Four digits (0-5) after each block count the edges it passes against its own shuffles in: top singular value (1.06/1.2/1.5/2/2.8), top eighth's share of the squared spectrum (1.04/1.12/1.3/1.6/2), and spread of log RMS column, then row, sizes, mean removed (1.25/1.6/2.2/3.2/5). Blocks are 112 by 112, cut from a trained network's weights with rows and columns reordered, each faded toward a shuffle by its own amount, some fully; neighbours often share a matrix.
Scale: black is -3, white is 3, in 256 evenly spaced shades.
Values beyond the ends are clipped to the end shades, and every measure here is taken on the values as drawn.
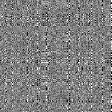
4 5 3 3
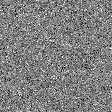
0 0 0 0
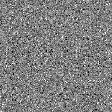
3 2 1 1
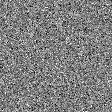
0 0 0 0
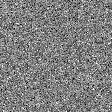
0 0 0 0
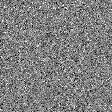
2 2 0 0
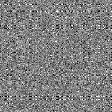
5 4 2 3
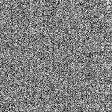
3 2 0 1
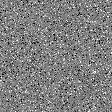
0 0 0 0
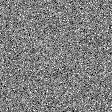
0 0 0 0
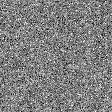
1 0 0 0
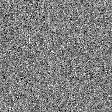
2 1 0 0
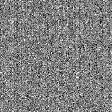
3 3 1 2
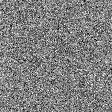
2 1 0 0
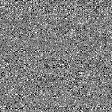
4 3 1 3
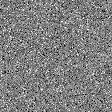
2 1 0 0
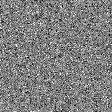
3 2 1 1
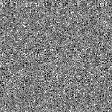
4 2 1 2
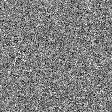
2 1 0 0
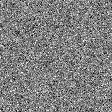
2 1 0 1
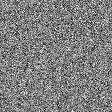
1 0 0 0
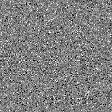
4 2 1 2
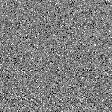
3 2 0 2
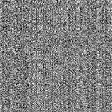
4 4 1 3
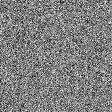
1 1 0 0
